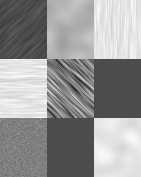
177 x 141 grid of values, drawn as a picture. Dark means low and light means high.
The table splits into 3 rows of 3 panels. Panel 1,1: low, slanting up to the right, faint in contrast. Panel 1,2: high, smooth, faint in contrast. Panel 1,3: very high, streaked downward, faint in contrast. Panel 2,1: very high, streaked across, faint in contrast. Panel 2,2: middling, slanting down to the right, strong in contrast. Panel 2,3: low, flat. Panel 3,1: middling, fine-grained, faint in contrast. Panel 3,2: low, flat. Panel 3,3: very high, smooth, faint in contrast.
